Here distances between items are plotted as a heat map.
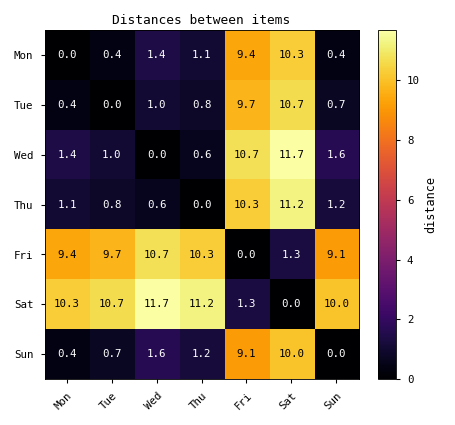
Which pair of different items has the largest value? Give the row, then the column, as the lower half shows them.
Sat, Wed
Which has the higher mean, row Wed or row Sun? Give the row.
Wed
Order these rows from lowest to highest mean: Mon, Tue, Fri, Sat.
Mon, Tue, Fri, Sat
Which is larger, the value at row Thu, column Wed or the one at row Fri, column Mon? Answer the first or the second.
the second
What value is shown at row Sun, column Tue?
0.7
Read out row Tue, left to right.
0.4 0.0 1.0 0.8 9.7 10.7 0.7
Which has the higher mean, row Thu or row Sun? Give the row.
Thu
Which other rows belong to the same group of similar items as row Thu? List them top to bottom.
Mon, Tue, Wed, Sun
